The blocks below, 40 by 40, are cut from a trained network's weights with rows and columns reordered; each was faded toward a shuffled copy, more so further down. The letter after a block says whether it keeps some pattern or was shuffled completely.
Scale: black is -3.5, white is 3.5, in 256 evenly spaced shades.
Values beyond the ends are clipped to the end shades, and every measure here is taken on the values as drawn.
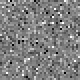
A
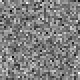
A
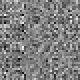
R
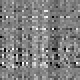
R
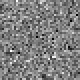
A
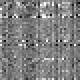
R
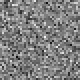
A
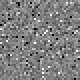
A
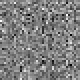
R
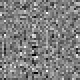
R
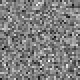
A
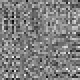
R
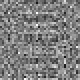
R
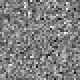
A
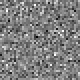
A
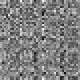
R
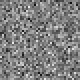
A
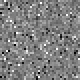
A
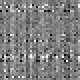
R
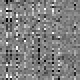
R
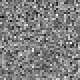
A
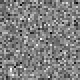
A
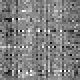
R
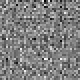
R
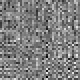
R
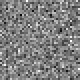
A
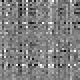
R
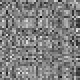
R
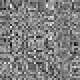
R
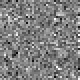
R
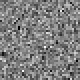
A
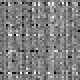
R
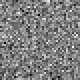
A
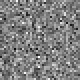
A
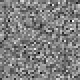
A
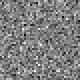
A
